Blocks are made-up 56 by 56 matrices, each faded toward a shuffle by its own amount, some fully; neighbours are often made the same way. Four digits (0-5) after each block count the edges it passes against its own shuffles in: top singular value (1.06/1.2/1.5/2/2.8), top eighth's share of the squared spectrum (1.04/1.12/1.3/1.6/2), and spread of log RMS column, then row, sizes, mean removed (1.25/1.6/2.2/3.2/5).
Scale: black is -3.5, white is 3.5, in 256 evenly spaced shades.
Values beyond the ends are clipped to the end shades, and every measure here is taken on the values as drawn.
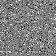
1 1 0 1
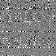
2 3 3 4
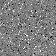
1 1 0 0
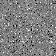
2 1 1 1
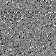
2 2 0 1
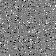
3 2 1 1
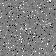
0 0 0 0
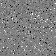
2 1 0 1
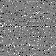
3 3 0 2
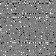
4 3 1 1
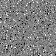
2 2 1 1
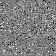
0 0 0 0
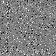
2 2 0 0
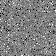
0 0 0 0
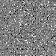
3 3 1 0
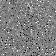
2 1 0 0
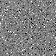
2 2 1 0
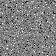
0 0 0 0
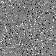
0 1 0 0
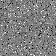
2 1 0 0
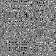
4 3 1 1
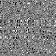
4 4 2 2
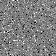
0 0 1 0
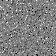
1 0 0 0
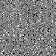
3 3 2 2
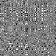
4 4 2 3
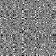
4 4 2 2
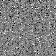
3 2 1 1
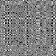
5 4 3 3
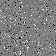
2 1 0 0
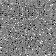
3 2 0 0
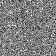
0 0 0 0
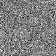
3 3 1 1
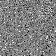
2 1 0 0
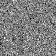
2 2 0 0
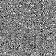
3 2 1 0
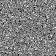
1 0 0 0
